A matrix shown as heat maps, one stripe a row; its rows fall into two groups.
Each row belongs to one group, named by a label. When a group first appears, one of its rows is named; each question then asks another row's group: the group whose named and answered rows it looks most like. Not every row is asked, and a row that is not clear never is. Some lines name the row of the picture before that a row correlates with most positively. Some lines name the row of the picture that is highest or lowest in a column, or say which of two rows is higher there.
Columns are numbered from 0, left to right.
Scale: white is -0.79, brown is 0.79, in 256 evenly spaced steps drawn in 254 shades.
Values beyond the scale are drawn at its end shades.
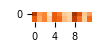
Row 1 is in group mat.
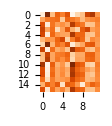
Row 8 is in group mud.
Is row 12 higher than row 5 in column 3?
No
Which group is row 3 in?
mat
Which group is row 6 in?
mud
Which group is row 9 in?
mud
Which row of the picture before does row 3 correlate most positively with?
0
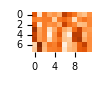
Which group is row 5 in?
mat
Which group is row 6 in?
mud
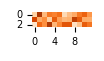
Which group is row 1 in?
mat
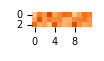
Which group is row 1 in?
mud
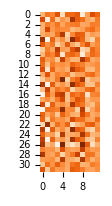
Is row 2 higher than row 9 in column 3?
Yes
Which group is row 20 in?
mat
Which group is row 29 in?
mat
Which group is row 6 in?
mat
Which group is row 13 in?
mat
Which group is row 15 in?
mud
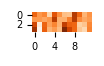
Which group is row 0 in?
mat
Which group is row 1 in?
mat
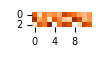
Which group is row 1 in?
mat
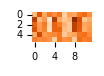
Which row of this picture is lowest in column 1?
1
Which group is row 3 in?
mat
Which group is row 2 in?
mat
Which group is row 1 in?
mat
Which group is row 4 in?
mud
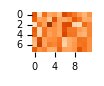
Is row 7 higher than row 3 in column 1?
Yes
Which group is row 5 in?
mud
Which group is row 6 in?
mud
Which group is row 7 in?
mat
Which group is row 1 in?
mat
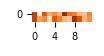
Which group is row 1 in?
mat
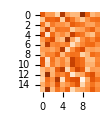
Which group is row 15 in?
mud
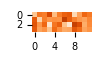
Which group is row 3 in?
mat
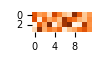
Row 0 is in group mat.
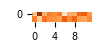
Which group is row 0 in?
mud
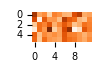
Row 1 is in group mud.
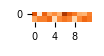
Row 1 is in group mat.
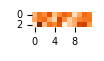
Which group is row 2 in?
mud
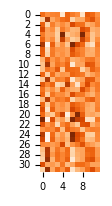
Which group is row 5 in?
mat
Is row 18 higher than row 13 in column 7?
Yes
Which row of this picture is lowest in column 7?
14
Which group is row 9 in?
mud
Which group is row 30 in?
mat
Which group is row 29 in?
mud
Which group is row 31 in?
mud
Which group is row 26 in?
mat
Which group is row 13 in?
mud
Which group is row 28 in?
mud
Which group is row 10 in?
mud
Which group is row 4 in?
mat
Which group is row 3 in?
mat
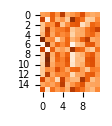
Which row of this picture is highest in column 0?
5
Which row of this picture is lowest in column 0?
6
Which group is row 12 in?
mud
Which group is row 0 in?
mat
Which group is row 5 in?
mat
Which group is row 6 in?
mud
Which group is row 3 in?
mud
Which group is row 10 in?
mud
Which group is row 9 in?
mud
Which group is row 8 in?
mud
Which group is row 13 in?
mat
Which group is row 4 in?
mud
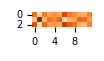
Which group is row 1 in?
mud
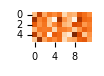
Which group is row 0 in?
mud
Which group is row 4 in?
mat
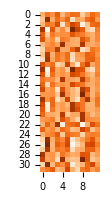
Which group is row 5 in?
mat
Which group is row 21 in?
mat
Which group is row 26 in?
mud
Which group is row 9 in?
mud
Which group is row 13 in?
mat
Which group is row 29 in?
mat
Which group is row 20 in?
mat
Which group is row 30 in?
mud
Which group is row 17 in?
mat
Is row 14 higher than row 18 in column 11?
No
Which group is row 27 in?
mud
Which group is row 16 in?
mat
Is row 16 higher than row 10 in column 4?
Yes
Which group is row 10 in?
mat
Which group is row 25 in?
mud
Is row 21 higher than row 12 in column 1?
Yes
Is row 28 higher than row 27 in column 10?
No
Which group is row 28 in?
mat
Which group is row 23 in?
mat
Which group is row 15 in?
mat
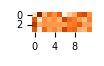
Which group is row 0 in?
mud
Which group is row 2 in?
mat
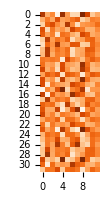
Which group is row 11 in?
mat
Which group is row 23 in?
mat
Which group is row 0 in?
mat
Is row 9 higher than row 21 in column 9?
Yes
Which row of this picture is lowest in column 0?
15
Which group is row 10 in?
mat
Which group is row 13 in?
mat
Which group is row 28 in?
mud
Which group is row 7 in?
mud
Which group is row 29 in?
mat
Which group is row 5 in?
mud
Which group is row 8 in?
mud
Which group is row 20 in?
mat
